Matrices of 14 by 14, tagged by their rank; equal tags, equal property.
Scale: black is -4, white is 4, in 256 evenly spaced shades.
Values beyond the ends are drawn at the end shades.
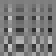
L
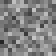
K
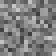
K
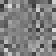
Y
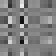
L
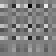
L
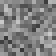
K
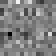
Y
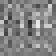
Y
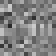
Y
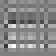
L
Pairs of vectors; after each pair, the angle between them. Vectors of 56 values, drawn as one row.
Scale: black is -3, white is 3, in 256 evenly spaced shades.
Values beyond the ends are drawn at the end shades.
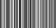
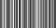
nearly parallel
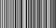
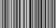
orthogonal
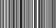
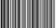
partly opposed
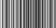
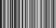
nearly opposite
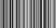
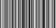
orthogonal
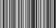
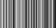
partly aligned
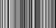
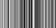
nearly parallel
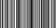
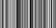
partly aligned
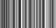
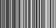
partly aligned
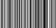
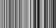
partly aligned
